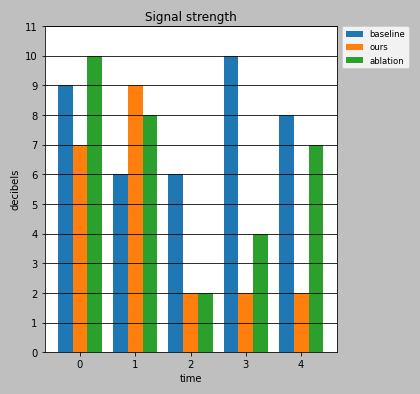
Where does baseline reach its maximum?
3
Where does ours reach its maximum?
1
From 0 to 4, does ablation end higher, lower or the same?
lower
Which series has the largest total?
baseline
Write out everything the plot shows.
Title: Signal strength
x-axis: time, ticks 0 1 2 3 4
y-axis: decibels, ticks 0 1 2 3 4 5 6 7 8 9 10 11
Legend: baseline, ours, ablation
Values:
baseline: 9 6 6 10 8
ours: 7 9 2 2 2
ablation: 10 8 2 4 7
